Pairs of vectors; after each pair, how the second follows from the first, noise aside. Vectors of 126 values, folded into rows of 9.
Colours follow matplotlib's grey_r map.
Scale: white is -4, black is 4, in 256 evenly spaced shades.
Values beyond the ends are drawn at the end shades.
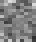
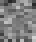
negated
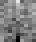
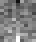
negated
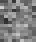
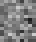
reversed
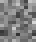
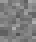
shrunk
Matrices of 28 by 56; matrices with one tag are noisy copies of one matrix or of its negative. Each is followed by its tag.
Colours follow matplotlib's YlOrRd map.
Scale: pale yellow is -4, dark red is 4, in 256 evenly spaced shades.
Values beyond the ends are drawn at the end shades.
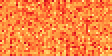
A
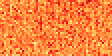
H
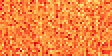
H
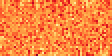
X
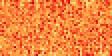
X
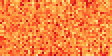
X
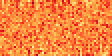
X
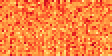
A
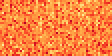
H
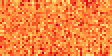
X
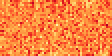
X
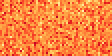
H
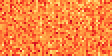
H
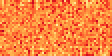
X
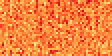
H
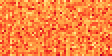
A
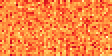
A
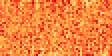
X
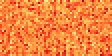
A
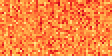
H
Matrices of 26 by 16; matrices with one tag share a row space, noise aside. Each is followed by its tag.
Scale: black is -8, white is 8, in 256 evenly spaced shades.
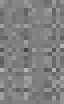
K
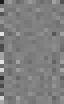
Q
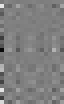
Q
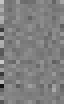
Q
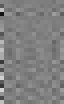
Q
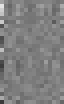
Q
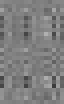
K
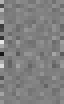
Q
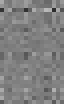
K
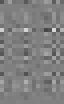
K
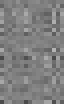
K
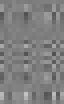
K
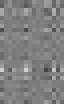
K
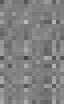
K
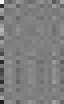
Q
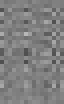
K
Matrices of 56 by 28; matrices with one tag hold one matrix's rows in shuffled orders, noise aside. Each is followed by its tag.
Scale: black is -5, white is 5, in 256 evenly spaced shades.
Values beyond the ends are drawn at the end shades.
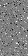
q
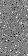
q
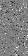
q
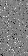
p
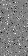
p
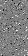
q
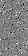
q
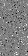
q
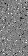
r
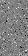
r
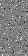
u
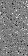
q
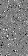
p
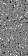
u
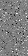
q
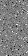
q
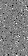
q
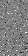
r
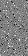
p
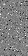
u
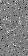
p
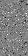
r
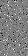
p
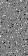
u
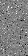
r
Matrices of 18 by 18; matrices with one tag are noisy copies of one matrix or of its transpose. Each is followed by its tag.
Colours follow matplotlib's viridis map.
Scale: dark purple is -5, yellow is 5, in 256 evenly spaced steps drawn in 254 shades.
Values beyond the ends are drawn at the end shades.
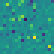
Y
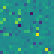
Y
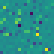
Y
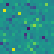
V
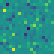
V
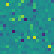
Y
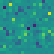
V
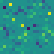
V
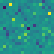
V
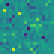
V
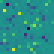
V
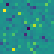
V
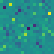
V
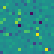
Y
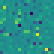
Y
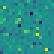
Y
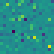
Y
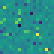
Y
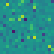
Y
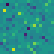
V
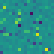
Y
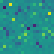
V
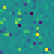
Y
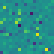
Y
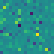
Y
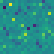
V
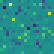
V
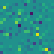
Y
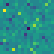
V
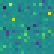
V
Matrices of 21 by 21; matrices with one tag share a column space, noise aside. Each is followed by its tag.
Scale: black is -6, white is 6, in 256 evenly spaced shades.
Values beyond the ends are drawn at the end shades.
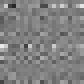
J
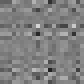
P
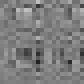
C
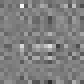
J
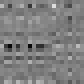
J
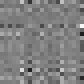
P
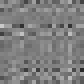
P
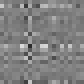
J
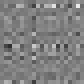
J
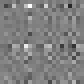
J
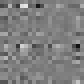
J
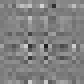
J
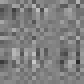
C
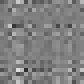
P
